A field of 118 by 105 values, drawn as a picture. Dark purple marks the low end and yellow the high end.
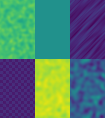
It is made of 2 by 3 panels. Panel 1,1: high, blotchy, faint in contrast. Panel 1,2: middling, flat. Panel 1,3: very low, slanting up to the right, faint in contrast. Panel 2,1: very low, checkered, faint in contrast. Panel 2,2: very high, blotchy, faint in contrast. Panel 2,3: low, blotchy.
